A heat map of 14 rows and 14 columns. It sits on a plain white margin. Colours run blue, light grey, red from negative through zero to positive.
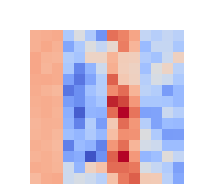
Grain: streaks running down. Average level on the scale: 50%. Stripes: upright, repeating 2 times. Seam: vertical, 20% of the way across, the left part calmer.
